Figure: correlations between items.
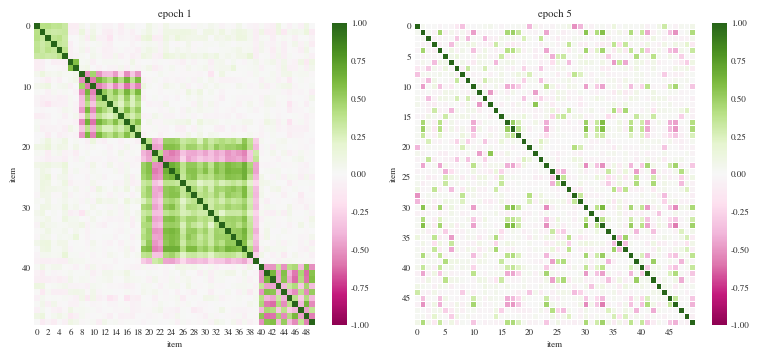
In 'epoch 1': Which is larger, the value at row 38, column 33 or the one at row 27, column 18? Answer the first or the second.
the first
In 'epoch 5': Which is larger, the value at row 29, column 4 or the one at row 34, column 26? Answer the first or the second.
the first
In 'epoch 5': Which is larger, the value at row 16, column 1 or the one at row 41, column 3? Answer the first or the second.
the first
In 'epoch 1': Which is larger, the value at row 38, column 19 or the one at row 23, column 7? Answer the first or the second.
the first
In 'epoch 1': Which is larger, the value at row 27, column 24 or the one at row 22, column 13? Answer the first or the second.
the first
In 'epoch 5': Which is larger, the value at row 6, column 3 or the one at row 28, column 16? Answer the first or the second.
the second
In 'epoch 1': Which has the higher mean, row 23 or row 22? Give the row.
23
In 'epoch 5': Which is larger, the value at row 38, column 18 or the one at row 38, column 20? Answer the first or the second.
the first
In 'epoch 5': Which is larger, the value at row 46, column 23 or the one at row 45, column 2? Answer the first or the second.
the first
